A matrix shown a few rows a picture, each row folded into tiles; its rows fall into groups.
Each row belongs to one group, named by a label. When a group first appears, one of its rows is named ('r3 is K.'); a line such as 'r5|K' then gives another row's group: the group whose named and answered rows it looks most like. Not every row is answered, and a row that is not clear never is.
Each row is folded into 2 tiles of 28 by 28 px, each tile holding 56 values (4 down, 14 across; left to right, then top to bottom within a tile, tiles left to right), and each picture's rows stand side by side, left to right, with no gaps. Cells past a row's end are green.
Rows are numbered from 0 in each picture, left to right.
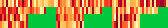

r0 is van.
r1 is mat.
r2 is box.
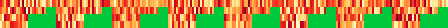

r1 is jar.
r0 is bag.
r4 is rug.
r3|bag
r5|jar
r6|mat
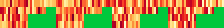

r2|jar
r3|van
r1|rug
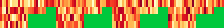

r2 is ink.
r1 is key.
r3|mat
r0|bag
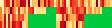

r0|box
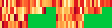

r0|key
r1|rug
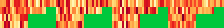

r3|key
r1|jar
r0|ink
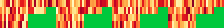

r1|jar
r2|jar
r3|mat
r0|box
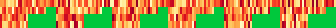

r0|rug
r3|rug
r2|mat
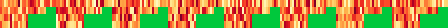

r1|ink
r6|rug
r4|van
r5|ink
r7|van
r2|van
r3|box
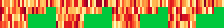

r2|van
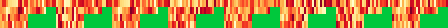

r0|rug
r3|bag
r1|key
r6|jar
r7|rug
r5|box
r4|key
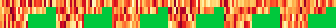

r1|ink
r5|rug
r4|jar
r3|van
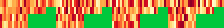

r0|rug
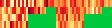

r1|ink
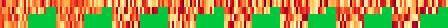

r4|ink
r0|mat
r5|ink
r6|ink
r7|jar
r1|van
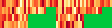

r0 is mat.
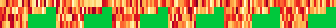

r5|ink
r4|mat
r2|mat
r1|bag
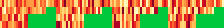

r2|key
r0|key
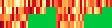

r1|mat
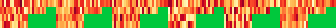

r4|key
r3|jar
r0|ink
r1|rug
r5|rug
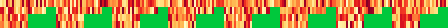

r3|mat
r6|bag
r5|rug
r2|key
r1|jar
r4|key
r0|box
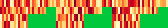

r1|bag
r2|van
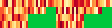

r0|box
